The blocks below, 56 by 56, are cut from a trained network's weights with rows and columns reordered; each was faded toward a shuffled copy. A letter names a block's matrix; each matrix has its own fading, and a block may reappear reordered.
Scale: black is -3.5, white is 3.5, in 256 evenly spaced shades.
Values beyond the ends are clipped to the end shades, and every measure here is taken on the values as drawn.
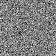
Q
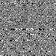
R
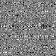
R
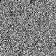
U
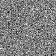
U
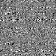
R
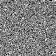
U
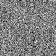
U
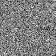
Q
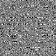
R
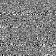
R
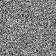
U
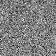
U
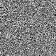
U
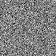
Q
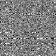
R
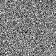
U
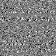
R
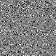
R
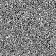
U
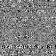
R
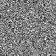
Q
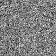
Q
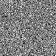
Q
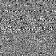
R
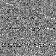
R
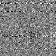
R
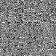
R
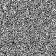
U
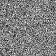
U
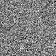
U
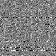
R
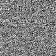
U
